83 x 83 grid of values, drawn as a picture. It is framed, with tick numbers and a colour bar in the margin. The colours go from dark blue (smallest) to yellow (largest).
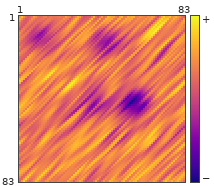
Dips: four. Mirror symmetry: none. Slope: none. Lone odd cells: none.
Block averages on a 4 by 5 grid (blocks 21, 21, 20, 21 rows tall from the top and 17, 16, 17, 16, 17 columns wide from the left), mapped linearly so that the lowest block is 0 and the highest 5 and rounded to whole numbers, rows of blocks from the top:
1 4 1 4 5 / 5 5 3 2 4 / 4 3 2 0 4 / 4 5 4 5 4
